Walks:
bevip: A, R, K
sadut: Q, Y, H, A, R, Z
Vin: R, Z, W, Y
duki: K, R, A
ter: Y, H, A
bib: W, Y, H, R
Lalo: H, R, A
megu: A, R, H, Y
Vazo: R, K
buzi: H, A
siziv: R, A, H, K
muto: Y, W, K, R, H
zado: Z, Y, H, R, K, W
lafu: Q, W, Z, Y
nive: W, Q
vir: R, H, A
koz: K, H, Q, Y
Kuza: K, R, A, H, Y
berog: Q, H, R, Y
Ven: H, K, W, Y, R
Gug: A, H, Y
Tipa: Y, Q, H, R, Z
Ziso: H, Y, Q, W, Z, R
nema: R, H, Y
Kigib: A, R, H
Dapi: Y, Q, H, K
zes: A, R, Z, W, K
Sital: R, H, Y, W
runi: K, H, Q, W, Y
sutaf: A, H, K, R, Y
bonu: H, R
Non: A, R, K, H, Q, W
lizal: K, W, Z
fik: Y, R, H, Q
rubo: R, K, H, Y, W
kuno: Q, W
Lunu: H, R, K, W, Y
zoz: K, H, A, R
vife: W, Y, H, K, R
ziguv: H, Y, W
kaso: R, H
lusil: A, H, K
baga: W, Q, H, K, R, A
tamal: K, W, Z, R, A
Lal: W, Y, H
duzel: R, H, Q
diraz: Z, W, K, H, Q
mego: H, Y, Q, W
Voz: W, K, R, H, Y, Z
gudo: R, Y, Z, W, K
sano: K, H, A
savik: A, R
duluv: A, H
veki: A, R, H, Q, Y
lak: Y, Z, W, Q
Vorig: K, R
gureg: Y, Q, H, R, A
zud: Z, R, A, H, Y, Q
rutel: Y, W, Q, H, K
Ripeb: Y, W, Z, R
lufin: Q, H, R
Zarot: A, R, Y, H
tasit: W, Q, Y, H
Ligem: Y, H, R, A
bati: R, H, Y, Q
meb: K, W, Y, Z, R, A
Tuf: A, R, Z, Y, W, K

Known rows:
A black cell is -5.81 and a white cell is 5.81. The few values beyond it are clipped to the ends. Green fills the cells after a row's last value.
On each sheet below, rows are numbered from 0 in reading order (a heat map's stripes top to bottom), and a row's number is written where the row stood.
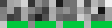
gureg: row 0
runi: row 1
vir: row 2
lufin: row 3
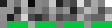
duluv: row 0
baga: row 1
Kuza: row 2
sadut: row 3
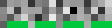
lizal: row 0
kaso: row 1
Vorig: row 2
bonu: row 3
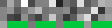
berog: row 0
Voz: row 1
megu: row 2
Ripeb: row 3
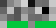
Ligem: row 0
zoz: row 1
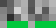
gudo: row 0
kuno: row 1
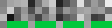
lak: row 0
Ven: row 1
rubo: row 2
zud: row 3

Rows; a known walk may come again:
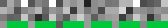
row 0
sadut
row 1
duzel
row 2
lizal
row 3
tamal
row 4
Tipa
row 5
Vin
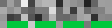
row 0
zud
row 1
mego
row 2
duki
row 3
zes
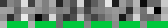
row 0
kaso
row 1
Lal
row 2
Gug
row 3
Lunu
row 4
duluv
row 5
zoz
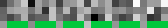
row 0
Vazo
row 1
sano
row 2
ter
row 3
tasit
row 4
nema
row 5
fik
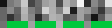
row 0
lusil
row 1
gudo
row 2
lufin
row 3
veki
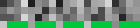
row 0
Sital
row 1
Kigib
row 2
Lalo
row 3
gureg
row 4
Tuf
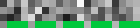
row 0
koz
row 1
Ripeb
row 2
bati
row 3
Ligem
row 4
ziguv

